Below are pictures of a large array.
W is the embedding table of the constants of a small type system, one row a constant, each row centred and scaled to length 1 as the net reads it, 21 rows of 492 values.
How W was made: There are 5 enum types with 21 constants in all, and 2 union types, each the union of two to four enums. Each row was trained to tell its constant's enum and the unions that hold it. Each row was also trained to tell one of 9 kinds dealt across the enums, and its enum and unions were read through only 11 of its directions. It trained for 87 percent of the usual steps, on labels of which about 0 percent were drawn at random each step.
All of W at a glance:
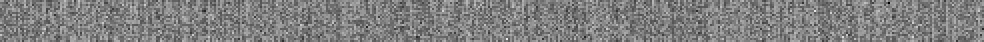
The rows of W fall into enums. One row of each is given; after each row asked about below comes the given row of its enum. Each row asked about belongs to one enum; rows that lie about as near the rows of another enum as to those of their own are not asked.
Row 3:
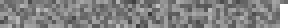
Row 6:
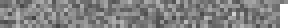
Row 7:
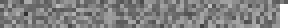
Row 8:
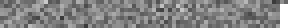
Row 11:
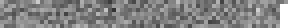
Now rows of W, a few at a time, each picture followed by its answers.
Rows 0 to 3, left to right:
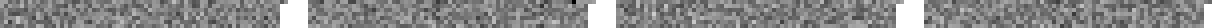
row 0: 11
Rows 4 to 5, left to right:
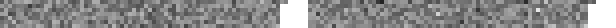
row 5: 3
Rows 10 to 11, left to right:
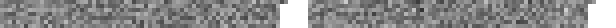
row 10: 8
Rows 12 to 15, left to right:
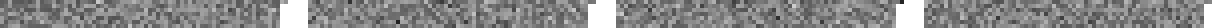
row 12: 7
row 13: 3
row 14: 8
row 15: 11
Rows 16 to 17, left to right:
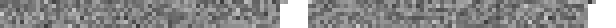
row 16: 6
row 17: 8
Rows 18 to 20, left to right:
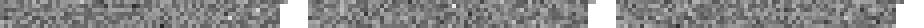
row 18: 7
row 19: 6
